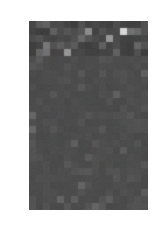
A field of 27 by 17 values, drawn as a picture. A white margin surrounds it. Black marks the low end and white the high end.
Values change most from cell to cell in the top right. There are no regular stripes. On average the colour sits 30% of the way up the scale. The bottom part is calmer, past a seam about 20% of the way down. Neither half mirrors the other. The values are skewed, with a long tail toward high values. There is no overall slope.
